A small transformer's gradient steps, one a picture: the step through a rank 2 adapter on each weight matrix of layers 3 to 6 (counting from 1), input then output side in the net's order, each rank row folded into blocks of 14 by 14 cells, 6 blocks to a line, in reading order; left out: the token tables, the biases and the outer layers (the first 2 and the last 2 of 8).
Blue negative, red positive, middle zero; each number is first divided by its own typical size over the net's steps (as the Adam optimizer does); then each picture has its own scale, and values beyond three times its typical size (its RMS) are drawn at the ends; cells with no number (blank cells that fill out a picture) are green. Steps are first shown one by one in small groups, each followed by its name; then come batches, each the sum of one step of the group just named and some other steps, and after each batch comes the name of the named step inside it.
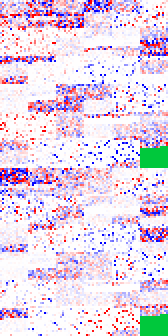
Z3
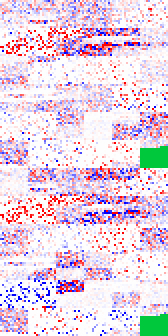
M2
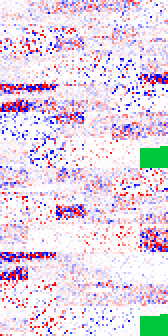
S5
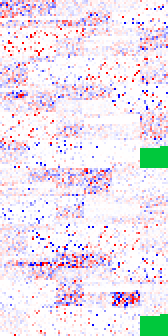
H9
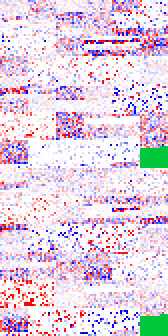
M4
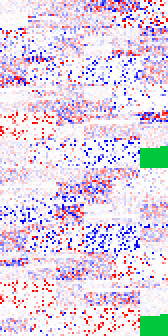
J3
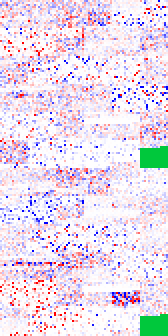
H9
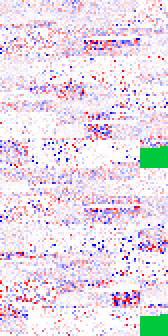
M2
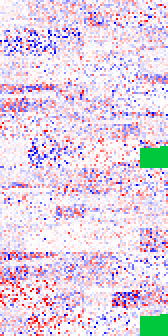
S5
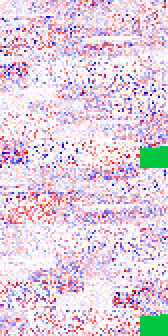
M2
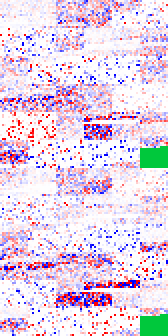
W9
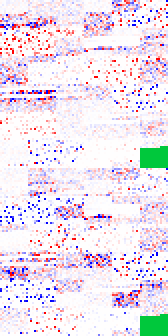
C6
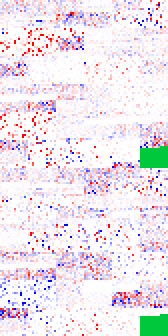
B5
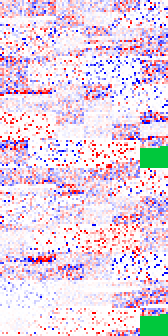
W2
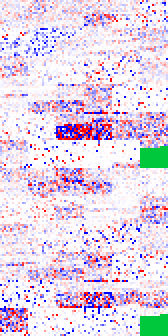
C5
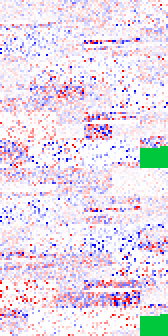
W9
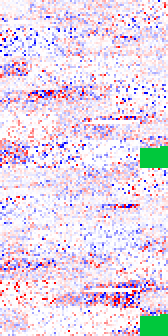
W9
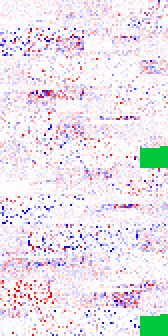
B5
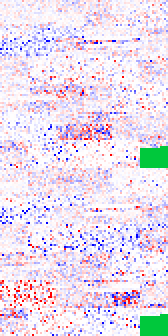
C5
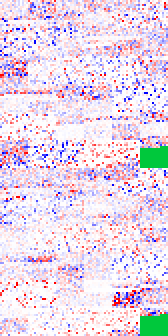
W2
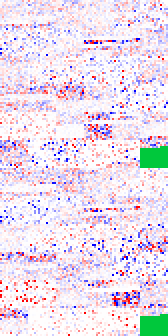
W2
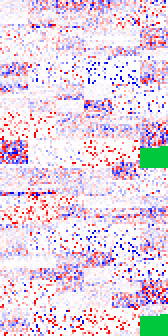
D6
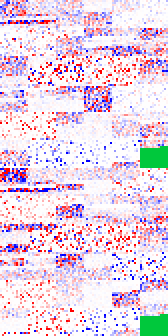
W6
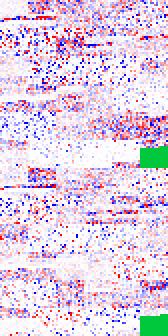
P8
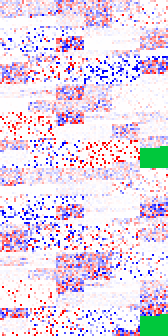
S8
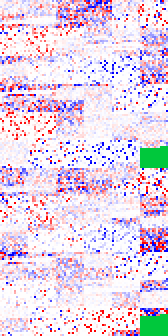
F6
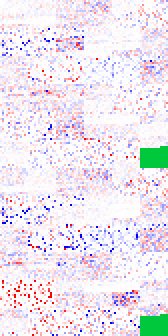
F6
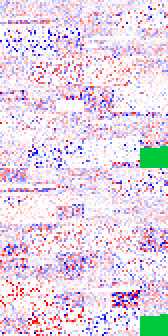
W6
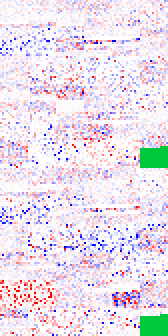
D6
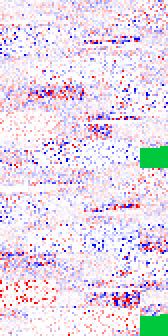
F6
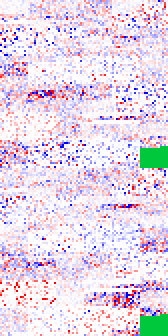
F6
